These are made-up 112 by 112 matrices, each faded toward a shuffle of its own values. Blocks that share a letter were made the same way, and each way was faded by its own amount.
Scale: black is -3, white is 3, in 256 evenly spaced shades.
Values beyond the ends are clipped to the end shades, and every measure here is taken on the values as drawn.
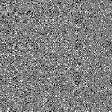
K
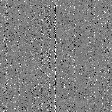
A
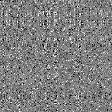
K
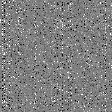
A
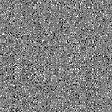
K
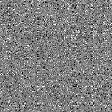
K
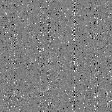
A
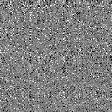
K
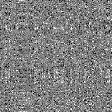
K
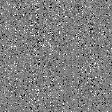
A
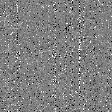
A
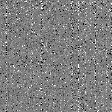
A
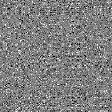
K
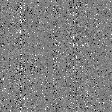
A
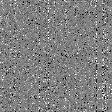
A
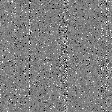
A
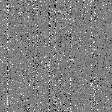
A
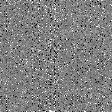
A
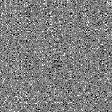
K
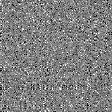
K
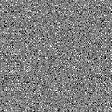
K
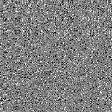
K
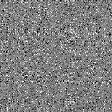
K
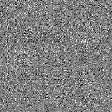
K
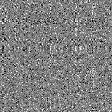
K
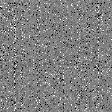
A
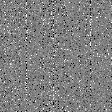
A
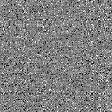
K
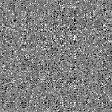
K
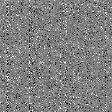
A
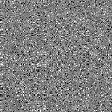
K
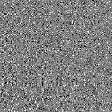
K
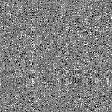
K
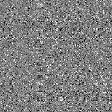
K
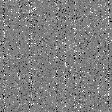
A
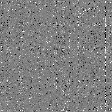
A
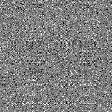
K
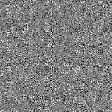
K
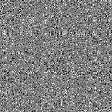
K
